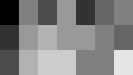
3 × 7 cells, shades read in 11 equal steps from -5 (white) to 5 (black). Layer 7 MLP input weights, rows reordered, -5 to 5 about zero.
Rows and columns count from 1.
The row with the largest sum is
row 1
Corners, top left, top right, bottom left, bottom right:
5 0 2 -4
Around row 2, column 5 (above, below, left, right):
3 0 -1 0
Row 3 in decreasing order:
2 0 0 -2 -3 -3 -4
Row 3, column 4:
-3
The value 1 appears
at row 1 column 6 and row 2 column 7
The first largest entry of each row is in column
1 1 1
